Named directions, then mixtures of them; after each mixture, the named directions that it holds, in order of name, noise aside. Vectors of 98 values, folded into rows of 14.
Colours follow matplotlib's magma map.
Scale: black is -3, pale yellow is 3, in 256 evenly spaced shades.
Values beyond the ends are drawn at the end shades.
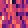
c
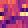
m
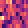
c, m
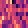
c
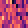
c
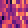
c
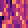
c, m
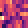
c, m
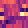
m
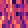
c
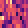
c, m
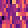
c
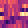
m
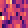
c, m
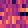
c, m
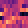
m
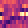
m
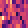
c, m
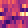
m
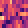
c, m
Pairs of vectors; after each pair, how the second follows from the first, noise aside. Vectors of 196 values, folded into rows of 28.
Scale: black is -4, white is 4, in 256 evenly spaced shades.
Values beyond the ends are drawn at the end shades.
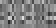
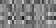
negated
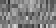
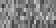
shuffled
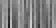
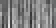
negated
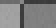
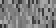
shuffled
